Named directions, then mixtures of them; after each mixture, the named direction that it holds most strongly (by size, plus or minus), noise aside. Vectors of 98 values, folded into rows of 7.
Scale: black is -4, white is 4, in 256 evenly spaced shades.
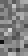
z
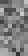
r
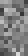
r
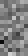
z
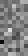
z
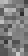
r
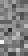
z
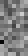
z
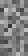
r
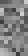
r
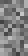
r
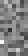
z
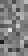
z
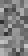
r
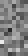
z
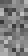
r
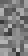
r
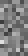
z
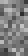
r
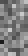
z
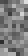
r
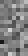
z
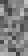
r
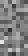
z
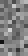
z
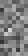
z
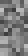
r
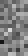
z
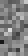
z
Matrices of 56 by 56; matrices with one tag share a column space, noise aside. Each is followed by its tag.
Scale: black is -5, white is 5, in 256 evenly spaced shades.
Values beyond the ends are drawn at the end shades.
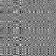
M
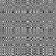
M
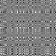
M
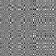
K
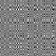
K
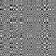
K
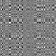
K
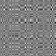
K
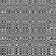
M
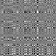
M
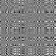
M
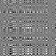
M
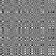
M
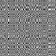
K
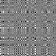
M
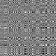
M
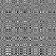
M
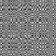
K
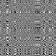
M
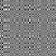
K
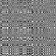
M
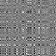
M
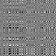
M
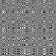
M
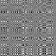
M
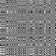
M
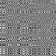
M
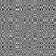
K
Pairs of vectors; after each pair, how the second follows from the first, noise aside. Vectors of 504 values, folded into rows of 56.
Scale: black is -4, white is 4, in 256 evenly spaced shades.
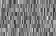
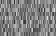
sign-scrambled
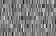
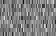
copied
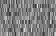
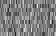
copied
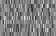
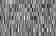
sign-scrambled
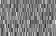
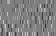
partly zeroed
